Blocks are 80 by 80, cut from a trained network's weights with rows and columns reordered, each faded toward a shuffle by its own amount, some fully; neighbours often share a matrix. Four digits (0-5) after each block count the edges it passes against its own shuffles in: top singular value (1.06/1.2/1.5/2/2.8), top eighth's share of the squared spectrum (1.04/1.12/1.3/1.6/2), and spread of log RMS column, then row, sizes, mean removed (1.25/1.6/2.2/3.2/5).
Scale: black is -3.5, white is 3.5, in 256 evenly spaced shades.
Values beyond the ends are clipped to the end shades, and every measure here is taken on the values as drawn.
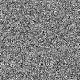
3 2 0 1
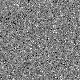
1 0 0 0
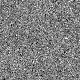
0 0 0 0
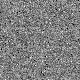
0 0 0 0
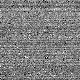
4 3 1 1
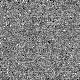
1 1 0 0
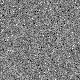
0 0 0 0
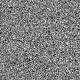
0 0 0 0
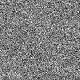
3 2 0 1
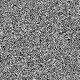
2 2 1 0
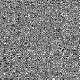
3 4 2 2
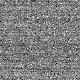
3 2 1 0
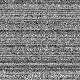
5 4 1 2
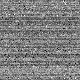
4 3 1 1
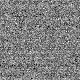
2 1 0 0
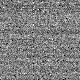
2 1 0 0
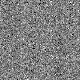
2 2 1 1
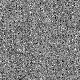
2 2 0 1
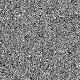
1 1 0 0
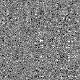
3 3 2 2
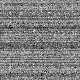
4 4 1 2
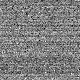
3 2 0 0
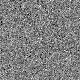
0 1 0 0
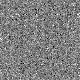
1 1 0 1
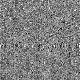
2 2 0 1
